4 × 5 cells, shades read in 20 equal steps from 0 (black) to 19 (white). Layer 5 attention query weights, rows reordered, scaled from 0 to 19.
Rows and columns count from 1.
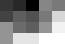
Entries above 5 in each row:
2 4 5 5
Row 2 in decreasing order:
16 9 7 6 5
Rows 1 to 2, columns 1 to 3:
4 3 0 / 5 7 6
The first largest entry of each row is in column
4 5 5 4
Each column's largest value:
11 17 17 19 19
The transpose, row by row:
4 5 11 11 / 3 7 8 17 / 0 6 7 17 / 10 9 11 19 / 9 16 18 19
